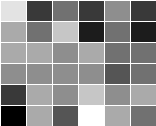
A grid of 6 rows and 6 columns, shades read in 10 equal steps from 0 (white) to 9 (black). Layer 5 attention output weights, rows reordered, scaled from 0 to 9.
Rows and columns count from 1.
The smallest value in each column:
1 3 2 0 3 3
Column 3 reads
5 2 4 4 4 6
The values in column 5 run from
3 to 6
